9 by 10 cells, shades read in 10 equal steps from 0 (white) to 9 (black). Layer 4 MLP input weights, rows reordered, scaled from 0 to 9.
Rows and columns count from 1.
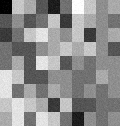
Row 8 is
2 1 2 3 7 2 6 6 5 5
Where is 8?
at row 1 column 5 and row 9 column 7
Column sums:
39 29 39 32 34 39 35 38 38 38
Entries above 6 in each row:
2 1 2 0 0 0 0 1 1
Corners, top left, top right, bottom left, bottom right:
9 3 3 4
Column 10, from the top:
3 5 3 6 4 4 4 5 4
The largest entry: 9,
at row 1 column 1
